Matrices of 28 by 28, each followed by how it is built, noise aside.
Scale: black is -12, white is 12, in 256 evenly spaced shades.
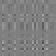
low rank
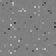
sparse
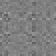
low rank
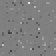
sparse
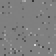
sparse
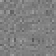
low rank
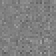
low rank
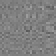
low rank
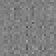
low rank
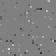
sparse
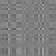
low rank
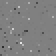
sparse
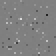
sparse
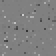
sparse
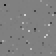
sparse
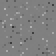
sparse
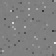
sparse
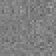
low rank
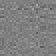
low rank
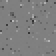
sparse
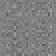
low rank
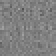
low rank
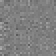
low rank
